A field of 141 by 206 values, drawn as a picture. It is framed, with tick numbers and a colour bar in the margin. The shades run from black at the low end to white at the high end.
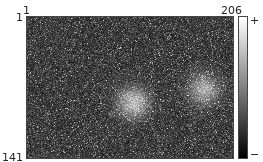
Bumps: two. Mirror symmetry: none. Average level on the scale: 30%. Histogram: skewed, a long tail of high values.
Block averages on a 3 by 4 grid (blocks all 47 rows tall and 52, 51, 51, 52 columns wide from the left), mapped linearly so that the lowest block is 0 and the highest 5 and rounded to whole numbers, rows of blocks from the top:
0 0 0 0
0 2 3 5
0 1 1 0
